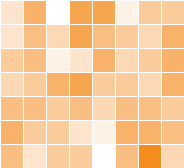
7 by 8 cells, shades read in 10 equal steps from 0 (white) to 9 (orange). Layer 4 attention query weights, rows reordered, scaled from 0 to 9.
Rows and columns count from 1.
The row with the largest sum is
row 4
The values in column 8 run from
3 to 6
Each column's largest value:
6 6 6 7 7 6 9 6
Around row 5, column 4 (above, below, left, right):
7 2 4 3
